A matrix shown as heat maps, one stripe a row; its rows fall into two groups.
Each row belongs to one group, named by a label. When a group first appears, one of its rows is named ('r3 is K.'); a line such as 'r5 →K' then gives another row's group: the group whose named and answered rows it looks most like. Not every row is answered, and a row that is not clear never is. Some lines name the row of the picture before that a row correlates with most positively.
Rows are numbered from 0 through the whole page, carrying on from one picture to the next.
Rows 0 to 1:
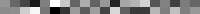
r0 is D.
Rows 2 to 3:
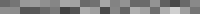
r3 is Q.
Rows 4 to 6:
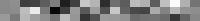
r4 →Q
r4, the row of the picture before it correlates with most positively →3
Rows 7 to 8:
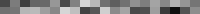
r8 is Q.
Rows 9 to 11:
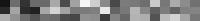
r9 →Q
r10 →D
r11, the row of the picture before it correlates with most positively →7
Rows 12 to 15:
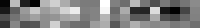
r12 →D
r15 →D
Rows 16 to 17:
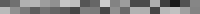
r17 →Q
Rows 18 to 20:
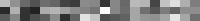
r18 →Q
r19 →D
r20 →Q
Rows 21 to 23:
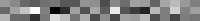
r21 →Q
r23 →D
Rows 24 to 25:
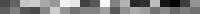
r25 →D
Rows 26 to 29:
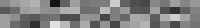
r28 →Q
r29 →D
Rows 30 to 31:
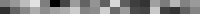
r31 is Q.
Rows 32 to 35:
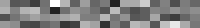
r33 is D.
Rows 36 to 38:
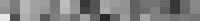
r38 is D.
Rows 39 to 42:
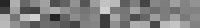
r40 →D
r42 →Q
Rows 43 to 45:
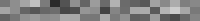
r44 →Q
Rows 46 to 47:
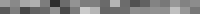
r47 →Q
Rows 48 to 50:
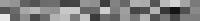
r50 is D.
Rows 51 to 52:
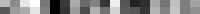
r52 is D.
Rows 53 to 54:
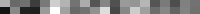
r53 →D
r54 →D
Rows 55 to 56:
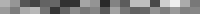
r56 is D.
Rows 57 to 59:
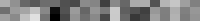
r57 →Q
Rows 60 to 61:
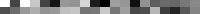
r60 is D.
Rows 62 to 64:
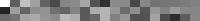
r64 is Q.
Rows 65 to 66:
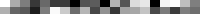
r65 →Q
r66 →D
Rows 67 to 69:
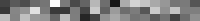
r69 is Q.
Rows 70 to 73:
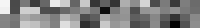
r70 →D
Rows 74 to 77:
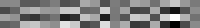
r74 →Q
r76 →Q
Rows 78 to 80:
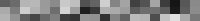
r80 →Q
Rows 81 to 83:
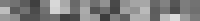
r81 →D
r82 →D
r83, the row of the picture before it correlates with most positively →80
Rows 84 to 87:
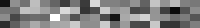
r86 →D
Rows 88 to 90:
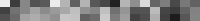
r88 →D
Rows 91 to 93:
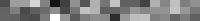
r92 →Q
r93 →D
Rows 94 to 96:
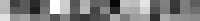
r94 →D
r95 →D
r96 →Q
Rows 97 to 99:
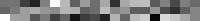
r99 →Q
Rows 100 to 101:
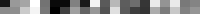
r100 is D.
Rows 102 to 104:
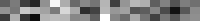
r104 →D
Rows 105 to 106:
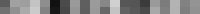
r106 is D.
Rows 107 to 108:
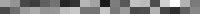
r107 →Q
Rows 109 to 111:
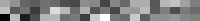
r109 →Q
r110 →D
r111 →D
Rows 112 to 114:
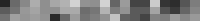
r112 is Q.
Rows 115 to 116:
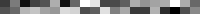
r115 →Q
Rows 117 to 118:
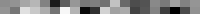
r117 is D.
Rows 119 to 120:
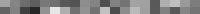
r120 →D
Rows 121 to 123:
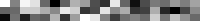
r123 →Q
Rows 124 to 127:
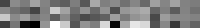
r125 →D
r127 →D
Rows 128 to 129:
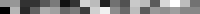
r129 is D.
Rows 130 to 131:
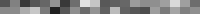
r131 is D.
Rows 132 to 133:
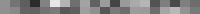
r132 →D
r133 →Q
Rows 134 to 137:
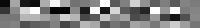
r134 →D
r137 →Q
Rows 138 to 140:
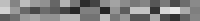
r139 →Q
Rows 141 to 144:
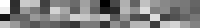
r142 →D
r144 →Q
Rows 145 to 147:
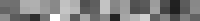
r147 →D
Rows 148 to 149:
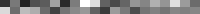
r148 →Q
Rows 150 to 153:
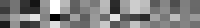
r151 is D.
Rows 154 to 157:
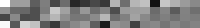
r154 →Q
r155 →D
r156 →D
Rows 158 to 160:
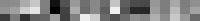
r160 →Q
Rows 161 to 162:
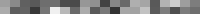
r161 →Q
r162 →D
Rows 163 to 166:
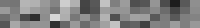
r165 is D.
